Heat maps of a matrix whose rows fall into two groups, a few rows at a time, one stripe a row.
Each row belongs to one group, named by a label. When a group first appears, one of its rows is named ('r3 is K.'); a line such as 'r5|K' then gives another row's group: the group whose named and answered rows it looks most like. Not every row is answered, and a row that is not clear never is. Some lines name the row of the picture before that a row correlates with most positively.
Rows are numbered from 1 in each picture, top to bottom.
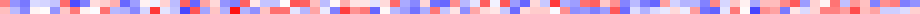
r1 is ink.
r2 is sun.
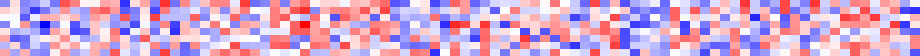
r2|ink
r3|sun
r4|ink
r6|sun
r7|sun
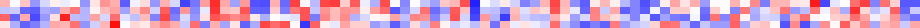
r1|ink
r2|ink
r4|sun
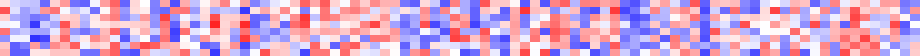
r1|ink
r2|sun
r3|ink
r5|ink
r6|ink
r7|sun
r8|sun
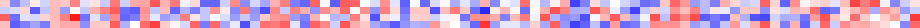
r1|sun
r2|ink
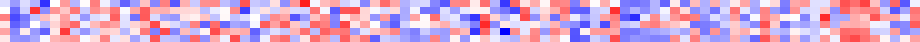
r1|ink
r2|sun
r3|sun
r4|sun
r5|ink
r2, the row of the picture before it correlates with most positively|1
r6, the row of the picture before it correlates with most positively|4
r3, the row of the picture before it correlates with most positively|3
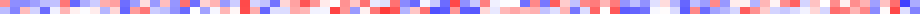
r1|ink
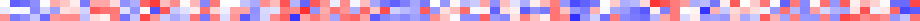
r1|sun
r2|ink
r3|sun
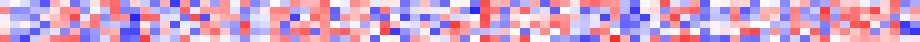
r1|ink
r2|sun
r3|sun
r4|ink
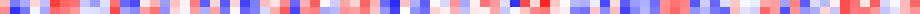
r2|sun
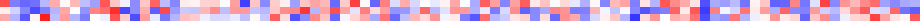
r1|sun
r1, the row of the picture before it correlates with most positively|2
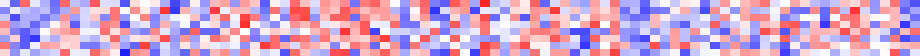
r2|ink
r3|ink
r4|ink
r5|sun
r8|ink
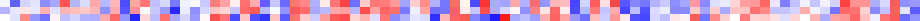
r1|ink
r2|ink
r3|ink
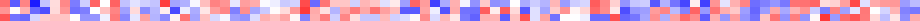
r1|ink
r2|ink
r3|sun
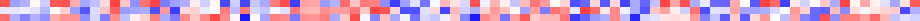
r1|sun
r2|ink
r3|sun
